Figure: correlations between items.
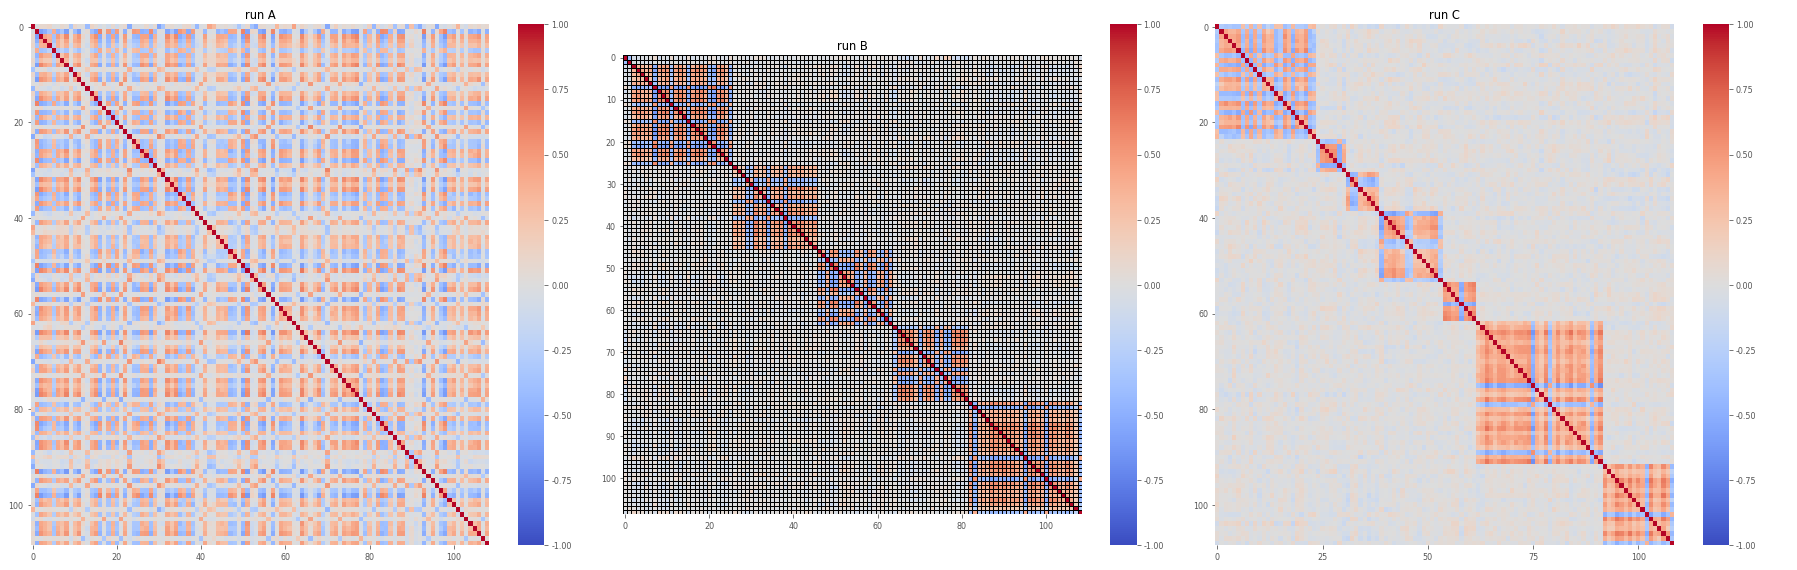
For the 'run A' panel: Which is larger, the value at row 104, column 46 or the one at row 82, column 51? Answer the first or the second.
the second
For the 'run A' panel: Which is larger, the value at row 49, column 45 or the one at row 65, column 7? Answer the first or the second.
the second
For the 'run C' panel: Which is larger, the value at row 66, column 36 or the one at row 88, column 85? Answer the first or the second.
the second
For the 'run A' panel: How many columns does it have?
109
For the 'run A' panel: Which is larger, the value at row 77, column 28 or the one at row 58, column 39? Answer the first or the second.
the second
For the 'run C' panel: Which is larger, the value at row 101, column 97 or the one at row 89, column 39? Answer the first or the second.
the first
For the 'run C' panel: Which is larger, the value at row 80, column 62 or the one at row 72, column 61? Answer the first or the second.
the first
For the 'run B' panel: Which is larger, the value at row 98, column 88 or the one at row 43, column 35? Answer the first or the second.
the first
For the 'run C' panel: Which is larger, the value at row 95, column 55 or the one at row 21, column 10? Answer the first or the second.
the first
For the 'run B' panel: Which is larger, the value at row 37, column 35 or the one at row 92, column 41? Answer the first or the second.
the first
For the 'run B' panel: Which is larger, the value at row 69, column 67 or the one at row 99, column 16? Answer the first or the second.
the first
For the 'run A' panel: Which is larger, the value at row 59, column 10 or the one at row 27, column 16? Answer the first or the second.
the first
